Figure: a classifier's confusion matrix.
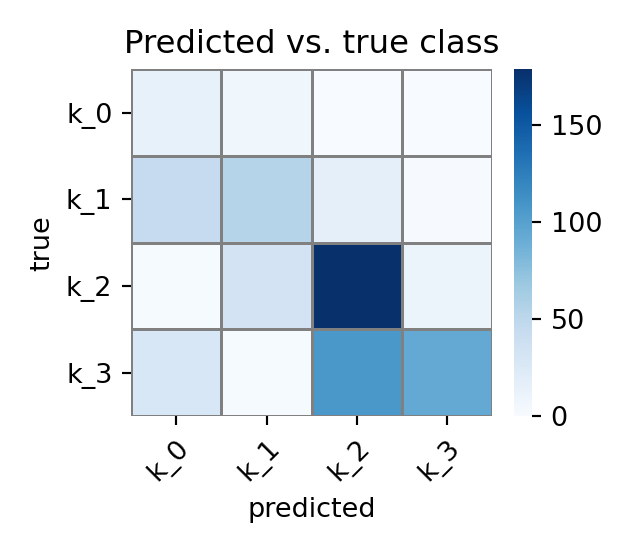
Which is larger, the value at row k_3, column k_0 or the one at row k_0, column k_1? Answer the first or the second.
the first
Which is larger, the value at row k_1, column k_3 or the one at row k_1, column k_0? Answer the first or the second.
the second
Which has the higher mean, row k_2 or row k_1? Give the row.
k_2
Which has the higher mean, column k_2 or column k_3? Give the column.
k_2
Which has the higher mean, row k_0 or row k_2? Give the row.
k_2
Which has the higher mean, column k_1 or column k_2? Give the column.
k_2
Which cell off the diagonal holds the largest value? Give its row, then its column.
k_3, k_2
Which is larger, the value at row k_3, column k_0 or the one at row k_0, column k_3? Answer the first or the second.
the first
